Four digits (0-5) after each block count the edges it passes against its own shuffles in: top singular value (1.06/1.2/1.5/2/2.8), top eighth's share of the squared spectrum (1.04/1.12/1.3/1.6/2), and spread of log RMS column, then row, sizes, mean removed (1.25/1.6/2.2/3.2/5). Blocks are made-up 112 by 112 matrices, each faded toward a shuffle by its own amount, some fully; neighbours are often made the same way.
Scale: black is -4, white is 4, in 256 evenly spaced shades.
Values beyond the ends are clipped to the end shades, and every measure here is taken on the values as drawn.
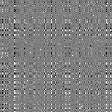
5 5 4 4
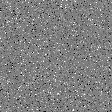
0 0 0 0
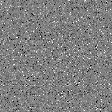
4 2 1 1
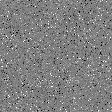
0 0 0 0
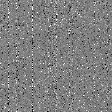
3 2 3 0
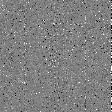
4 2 2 0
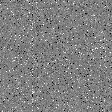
1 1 1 0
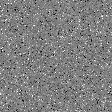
0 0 0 0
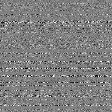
2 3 0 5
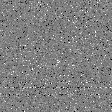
2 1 0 1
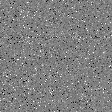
1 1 0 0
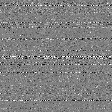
3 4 0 4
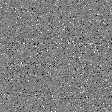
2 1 0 1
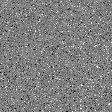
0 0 0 1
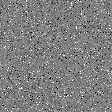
1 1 0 1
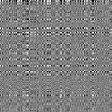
5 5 4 4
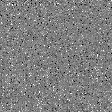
3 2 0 0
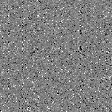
4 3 2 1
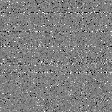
4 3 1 2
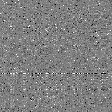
4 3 1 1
